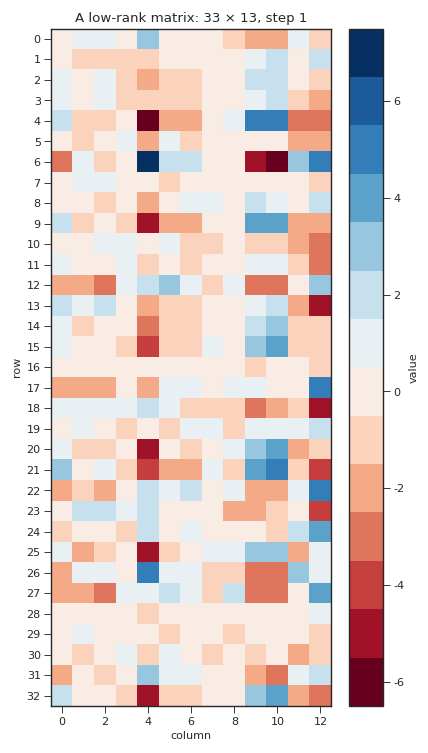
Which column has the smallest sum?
4
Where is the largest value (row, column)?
6 4
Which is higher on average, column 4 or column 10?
column 10
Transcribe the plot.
Title: A low-rank matrix: 33 × 13, step 1
x-axis: column, ticks 0 2 4 6 8 10 12
y-axis: row, ticks 0 1 2 3 4 5 6 7 8 9 10 11 12 13 14 15 16 17 18 19 20 21 22 23 24 25 26 27 28 29 30 31 32 (0 at the top)
Colour bar: value, ticks -6 -4 -2 0 2 4 6
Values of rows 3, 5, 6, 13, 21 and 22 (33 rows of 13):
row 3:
1 0 1 -1 -1 -1 -1 0 0 1 2 -1 -2
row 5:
0 -1 0 1 -2 1 -1 0 0 0 0 -2 -2
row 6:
-3 1 -1 0 7 2 2 0 0 -5 -6 3 5
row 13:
2 1 2 0 -2 -1 -1 0 0 1 2 -2 -5
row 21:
3 0 1 -1 -4 -2 -2 1 -1 4 5 -1 -4
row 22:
-2 -1 -2 0 2 1 2 0 1 -2 -2 1 5
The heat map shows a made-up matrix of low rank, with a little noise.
